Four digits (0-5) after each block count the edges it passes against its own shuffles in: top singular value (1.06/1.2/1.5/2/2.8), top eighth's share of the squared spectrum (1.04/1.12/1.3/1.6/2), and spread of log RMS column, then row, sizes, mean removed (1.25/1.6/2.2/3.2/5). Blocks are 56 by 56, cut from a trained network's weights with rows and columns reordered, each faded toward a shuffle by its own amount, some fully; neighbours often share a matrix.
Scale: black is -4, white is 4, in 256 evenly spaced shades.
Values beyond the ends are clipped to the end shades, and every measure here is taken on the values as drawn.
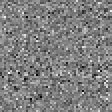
2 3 1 1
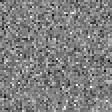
2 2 0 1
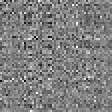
4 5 3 2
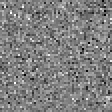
2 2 1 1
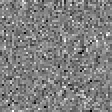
2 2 1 0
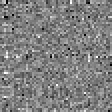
3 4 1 1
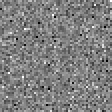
1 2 1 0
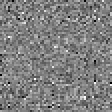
3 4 1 2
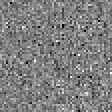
3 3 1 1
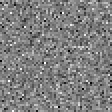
0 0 0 0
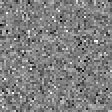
2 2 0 1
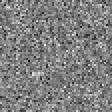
1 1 0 1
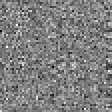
3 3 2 1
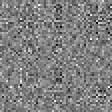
4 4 2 2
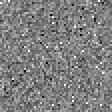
0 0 0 0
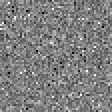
0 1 0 0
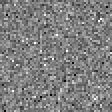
1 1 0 0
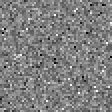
1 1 0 0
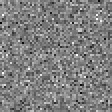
2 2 0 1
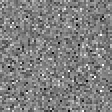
1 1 0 0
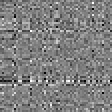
4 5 2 3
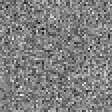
2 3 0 0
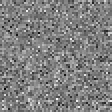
2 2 0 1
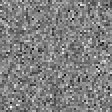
0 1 0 0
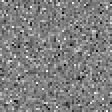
0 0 0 0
